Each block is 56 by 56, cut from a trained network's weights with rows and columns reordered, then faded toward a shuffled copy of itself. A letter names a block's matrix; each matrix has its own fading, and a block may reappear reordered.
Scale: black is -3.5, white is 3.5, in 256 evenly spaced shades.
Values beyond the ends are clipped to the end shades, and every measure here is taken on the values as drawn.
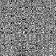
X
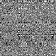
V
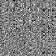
X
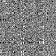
X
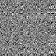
V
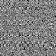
V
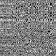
V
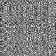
X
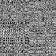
V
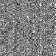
X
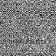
V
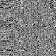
X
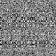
V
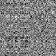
V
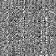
X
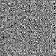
X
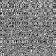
V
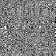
X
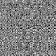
V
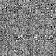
X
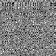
V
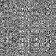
X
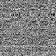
V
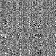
X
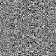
X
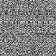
V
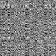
V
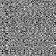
V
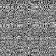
V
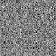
X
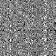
X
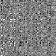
X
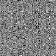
X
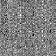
X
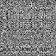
V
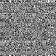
V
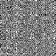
X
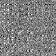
X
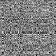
V
